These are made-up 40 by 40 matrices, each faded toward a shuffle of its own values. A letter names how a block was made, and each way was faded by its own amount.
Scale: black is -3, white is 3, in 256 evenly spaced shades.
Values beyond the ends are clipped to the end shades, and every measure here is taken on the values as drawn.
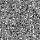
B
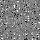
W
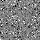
W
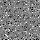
W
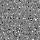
W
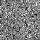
B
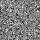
B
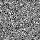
B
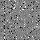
W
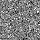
B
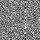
B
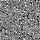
W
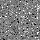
W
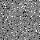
W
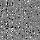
W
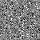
B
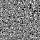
B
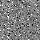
W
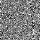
B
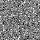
B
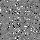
W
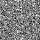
B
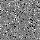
W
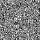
B
